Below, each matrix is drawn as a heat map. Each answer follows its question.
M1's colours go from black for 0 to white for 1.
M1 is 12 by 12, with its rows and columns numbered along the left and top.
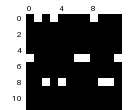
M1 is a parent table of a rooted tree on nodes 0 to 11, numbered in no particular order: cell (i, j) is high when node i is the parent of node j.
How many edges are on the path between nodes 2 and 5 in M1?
3
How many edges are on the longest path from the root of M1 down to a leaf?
3
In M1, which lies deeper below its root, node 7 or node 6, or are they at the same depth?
the same depth
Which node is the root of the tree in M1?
5
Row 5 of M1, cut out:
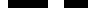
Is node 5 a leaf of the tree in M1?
no
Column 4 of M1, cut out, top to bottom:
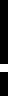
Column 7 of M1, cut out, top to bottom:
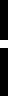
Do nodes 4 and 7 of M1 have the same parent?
no
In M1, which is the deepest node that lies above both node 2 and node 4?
8
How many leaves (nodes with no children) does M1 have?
9
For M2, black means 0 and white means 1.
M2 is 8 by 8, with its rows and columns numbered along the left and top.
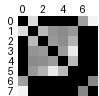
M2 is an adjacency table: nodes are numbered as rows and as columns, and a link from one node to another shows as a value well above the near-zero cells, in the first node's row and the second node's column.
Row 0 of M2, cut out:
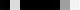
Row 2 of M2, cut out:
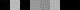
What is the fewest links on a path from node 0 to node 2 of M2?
2
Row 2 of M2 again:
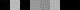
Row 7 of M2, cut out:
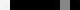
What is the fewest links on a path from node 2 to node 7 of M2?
3
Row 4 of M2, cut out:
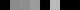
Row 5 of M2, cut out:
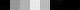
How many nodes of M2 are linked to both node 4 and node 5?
3
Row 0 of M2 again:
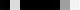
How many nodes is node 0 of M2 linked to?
3
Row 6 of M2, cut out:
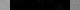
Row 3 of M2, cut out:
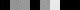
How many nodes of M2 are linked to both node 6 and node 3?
0
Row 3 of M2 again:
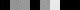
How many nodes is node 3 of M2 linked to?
4
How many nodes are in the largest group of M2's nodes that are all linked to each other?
5
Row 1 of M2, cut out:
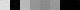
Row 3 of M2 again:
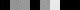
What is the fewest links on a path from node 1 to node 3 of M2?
1
